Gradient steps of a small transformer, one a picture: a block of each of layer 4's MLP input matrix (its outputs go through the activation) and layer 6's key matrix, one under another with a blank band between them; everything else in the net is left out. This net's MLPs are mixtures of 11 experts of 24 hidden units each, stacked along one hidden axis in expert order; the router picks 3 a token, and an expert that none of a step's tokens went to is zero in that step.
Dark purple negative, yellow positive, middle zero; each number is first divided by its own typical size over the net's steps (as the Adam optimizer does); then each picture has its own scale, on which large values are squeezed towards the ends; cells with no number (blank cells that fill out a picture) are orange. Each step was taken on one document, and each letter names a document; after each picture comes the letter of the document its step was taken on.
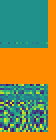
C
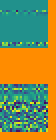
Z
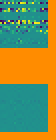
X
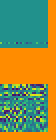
C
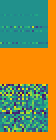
C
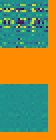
X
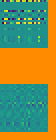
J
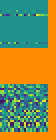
Z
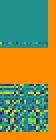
C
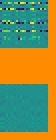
X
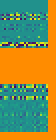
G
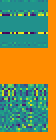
Z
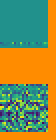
C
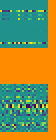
J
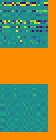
X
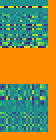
G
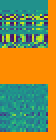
G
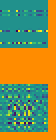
J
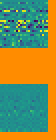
X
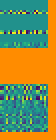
G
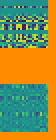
G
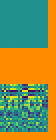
J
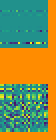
J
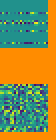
C
